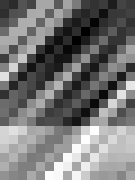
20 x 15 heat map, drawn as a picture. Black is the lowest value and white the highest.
Roughest part: middle right. Grain: diagonal, up to the right. Seam: horizontal, 70% of the way down, the bottom part higher.
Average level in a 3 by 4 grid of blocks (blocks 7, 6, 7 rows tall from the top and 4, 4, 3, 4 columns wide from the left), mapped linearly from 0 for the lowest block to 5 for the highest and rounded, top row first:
2 1 0 1 | 2 1 0 2 | 4 4 5 4
